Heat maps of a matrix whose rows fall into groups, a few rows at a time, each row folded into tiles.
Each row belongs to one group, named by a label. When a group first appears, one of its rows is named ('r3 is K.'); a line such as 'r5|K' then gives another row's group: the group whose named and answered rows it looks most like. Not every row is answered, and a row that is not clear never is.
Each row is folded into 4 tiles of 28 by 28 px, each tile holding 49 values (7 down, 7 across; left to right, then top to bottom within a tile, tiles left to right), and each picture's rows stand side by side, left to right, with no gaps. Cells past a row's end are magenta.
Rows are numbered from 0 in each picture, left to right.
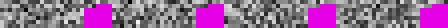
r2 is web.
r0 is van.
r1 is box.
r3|van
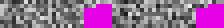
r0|web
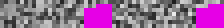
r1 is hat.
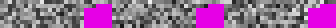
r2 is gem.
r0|van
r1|box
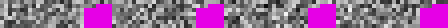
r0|van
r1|van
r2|hat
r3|van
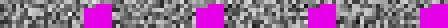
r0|box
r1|gem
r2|box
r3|box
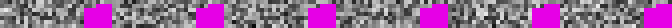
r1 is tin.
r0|hat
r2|van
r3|hat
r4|box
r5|hat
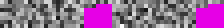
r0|box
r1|tin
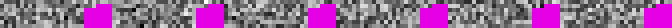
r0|hat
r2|gem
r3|box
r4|web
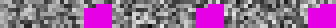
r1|tin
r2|web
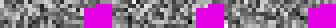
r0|box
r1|gem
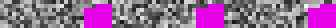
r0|van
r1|van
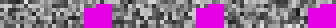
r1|box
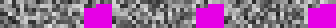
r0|tin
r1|web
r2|web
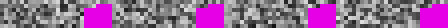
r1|tin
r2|van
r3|tin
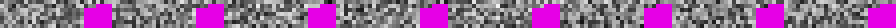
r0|web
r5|box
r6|van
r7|box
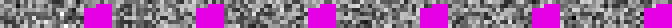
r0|hat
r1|tin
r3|van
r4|hat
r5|hat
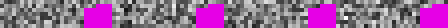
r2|box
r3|hat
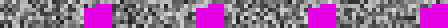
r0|box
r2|web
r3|web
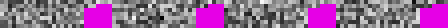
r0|web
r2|box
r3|box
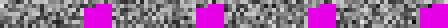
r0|box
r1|web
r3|box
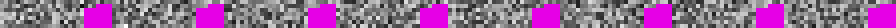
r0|van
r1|gem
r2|gem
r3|web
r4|van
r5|hat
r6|gem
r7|van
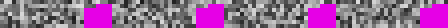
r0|tin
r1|web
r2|gem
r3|hat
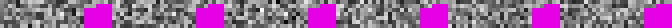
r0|hat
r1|tin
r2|tin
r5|web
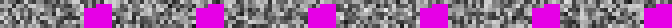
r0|web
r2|tin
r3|gem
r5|tin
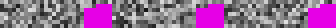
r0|gem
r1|tin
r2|gem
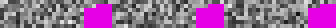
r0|gem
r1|gem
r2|tin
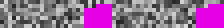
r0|web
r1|hat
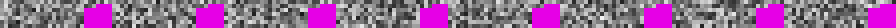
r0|tin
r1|tin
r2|tin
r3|web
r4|tin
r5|web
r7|van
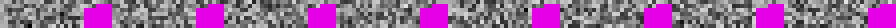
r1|van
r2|web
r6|gem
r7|tin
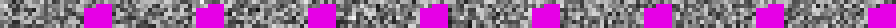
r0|tin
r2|tin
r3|box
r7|box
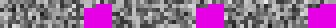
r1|tin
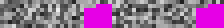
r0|gem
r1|tin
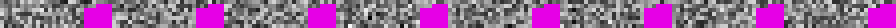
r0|hat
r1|van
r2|tin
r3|gem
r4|van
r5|web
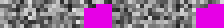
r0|van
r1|gem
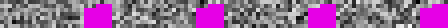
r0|web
